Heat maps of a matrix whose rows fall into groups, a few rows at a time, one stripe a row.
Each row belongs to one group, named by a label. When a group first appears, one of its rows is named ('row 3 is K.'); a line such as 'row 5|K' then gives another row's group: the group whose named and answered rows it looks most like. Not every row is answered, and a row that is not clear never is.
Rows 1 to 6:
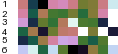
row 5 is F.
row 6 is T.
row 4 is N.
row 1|F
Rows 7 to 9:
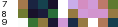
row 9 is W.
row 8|N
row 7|N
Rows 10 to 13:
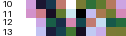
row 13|W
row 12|W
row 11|W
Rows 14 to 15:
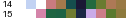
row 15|W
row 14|T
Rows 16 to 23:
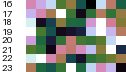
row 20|F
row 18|W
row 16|T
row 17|T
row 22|T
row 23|N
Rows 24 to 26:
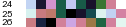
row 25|T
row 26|F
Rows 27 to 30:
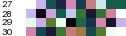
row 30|F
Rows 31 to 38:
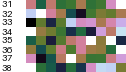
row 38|W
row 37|F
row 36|F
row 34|T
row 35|N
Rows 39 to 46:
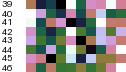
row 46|F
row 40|W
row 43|W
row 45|W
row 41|T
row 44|F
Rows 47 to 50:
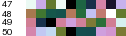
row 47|T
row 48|N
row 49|F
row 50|T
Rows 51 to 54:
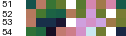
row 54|N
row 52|N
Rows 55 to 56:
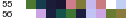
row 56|W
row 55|N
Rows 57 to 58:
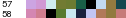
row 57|T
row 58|W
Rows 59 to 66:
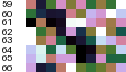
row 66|F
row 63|T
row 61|N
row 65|T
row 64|T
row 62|W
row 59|F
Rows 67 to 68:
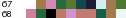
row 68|F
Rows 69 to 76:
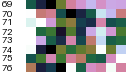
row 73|W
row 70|T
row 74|W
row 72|W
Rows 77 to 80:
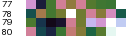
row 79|N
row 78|N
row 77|F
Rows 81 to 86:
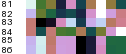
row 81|W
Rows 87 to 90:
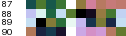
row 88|T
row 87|N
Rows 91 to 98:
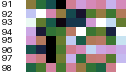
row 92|T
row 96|N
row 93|W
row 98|F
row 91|N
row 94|F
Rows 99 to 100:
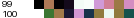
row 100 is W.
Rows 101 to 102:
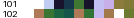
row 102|N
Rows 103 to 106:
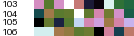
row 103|T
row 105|N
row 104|N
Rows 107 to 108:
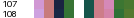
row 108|W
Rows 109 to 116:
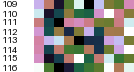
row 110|W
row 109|W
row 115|W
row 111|F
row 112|F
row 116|W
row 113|T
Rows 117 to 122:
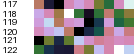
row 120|T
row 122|N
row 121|N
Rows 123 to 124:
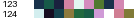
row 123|F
